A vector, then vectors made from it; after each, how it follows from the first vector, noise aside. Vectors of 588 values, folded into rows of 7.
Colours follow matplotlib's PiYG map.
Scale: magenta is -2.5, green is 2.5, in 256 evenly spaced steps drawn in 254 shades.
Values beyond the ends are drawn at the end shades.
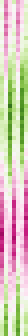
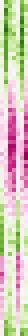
wrapped around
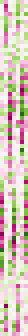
sign-scrambled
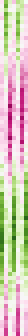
negated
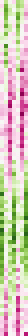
negated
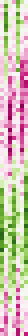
negated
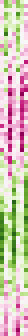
negated
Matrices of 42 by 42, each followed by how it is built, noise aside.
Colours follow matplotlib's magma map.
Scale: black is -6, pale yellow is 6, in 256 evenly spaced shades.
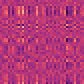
low rank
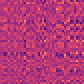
low rank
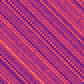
Toeplitz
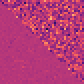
upper triangular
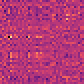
low rank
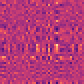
low rank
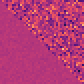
upper triangular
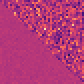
upper triangular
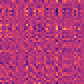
low rank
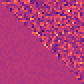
upper triangular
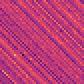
Toeplitz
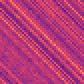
Toeplitz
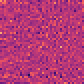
low rank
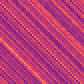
Toeplitz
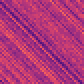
Toeplitz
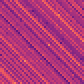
Toeplitz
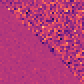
upper triangular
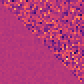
upper triangular
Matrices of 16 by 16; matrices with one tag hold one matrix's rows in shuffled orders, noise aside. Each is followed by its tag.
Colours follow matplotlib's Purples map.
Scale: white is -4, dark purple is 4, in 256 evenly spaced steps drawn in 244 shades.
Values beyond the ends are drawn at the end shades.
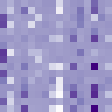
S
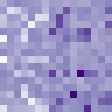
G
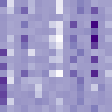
S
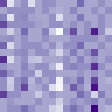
S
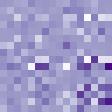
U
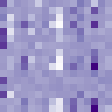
S
